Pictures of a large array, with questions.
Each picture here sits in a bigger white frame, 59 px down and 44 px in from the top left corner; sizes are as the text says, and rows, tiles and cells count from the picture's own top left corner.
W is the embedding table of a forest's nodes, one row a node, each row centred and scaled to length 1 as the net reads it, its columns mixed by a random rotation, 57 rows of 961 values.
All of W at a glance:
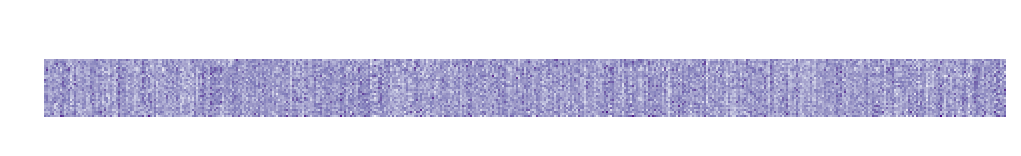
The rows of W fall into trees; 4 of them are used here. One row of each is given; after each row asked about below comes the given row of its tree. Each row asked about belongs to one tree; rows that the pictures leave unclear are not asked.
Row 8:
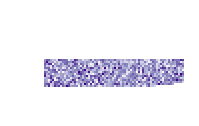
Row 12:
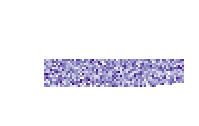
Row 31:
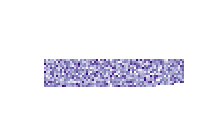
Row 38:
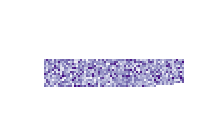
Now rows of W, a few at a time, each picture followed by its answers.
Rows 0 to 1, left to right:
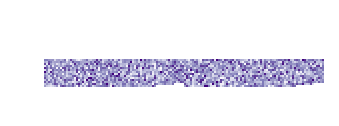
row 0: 31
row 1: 12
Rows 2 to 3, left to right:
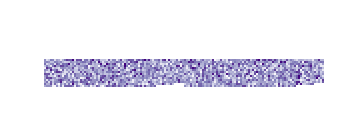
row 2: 12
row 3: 38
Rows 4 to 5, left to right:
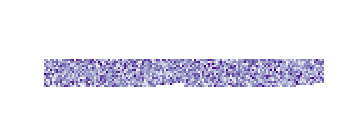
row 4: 12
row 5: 38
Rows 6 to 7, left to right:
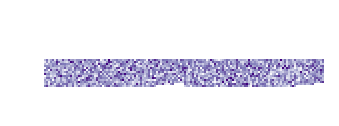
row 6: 12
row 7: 31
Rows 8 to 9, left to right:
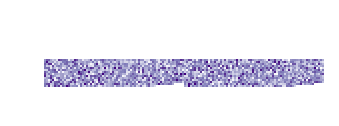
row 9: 8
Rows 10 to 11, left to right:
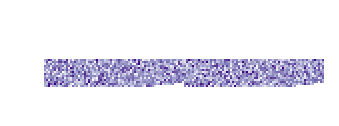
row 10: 8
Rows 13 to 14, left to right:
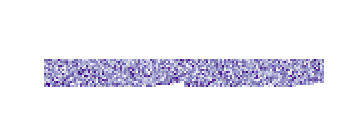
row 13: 8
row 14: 8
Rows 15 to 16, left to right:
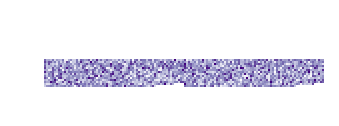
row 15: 31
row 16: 31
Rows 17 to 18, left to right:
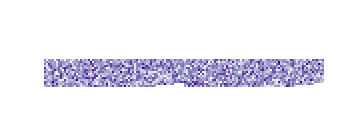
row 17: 31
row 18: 8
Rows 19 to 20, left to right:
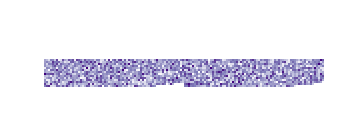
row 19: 12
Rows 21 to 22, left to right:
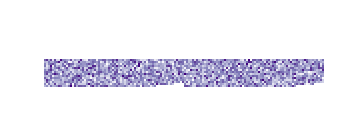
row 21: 38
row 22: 12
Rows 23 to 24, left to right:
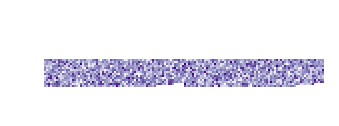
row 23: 8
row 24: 31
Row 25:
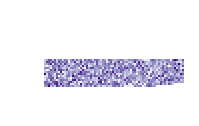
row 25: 8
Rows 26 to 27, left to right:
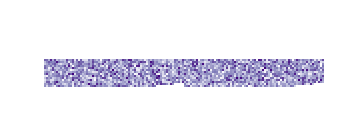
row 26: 38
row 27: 12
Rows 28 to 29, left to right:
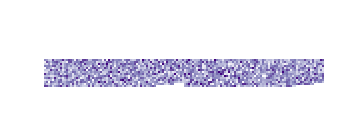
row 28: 12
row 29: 8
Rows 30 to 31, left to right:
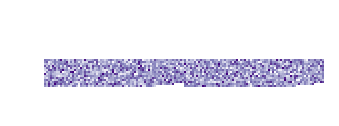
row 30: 8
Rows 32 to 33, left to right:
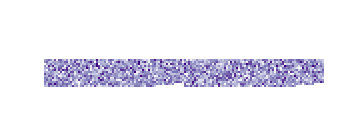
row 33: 31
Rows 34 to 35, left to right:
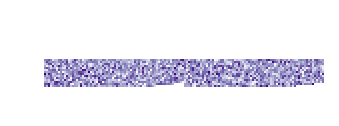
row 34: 8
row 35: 38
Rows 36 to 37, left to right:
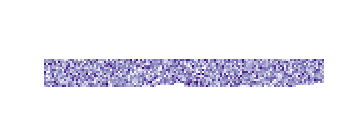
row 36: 31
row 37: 8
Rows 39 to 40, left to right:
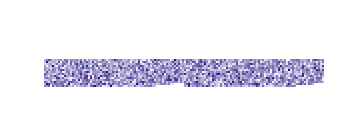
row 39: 8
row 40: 8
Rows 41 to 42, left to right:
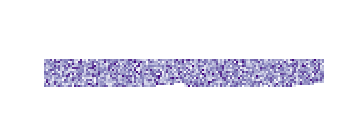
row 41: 38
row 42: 8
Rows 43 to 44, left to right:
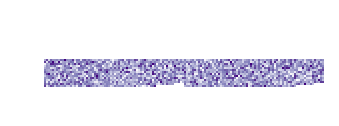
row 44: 31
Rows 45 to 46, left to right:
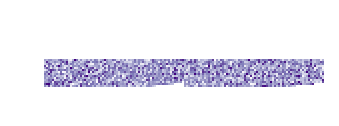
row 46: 38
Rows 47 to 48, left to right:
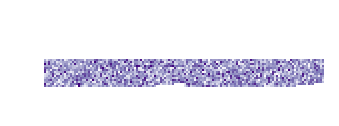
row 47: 31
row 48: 8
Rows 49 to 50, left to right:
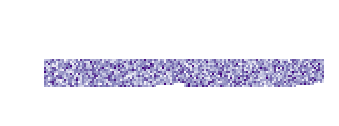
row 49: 31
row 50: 8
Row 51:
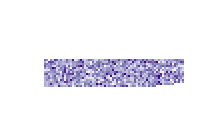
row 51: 38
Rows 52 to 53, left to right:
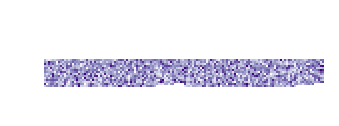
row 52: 31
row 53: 31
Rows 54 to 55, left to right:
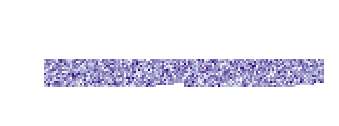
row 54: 8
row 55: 31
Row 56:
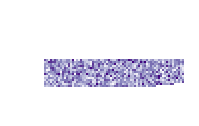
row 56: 38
